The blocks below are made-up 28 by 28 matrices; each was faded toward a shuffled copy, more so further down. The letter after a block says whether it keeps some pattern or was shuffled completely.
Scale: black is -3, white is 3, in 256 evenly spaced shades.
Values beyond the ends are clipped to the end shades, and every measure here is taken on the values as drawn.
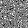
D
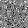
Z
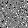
D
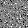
D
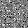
Z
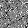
D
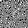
Z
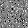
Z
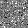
D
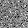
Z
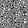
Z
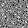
D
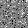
Z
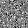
D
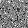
D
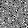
Z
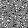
Z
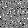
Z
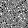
D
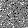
D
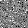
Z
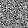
D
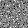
D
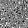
D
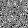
Z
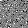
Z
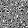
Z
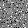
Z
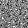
D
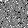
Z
